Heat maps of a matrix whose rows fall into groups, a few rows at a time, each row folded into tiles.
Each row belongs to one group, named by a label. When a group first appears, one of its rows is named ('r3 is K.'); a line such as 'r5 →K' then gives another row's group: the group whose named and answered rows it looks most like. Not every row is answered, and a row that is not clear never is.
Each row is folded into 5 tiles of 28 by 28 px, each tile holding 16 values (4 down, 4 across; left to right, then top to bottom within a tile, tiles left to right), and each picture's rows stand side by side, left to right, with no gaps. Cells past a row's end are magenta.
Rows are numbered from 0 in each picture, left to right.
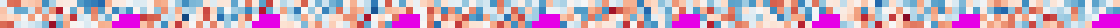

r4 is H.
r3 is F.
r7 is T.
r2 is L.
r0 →T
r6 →F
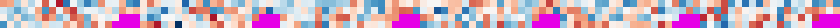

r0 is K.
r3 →H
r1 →T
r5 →L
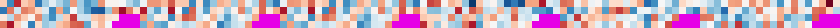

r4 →T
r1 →K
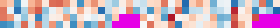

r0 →H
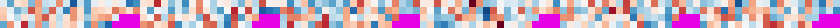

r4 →H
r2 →F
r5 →F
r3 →K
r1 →T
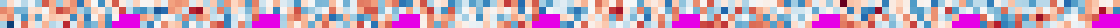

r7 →L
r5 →T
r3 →F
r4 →H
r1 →H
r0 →H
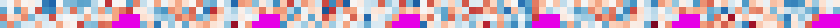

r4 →K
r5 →T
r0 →L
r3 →H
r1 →K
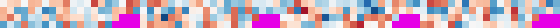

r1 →T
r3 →T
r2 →L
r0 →H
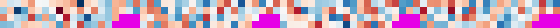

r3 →K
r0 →H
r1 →F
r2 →F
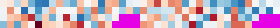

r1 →T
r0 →F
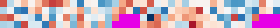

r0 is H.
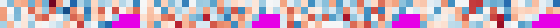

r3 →K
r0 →K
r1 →F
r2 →F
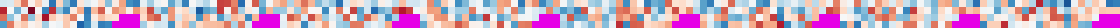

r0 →K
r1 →F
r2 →L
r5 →L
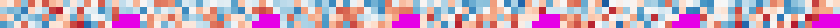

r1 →L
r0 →H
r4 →T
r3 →L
